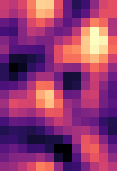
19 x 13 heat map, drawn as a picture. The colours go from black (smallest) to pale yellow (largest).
Grain: blotchy. Ninth with the highest average: top right. Mirror symmetry: none. Calmest part: bottom left.
